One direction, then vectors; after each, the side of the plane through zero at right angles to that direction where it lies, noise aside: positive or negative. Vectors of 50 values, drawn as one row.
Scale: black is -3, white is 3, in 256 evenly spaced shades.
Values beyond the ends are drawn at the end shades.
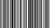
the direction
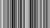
positive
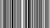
positive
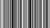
positive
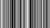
positive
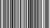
positive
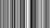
positive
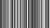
positive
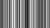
negative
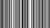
negative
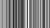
negative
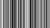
positive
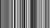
positive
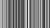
negative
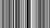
negative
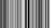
positive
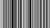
positive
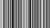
positive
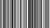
positive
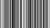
positive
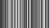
positive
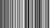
positive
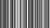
positive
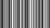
negative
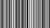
negative
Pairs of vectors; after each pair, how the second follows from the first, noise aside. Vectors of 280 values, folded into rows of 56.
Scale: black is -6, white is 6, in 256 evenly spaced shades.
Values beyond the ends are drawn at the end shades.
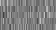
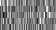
scaled up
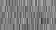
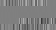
partly zeroed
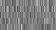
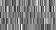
scaled up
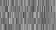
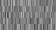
shuffled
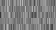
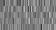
shuffled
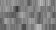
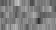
reversed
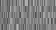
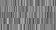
shuffled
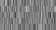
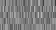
shuffled
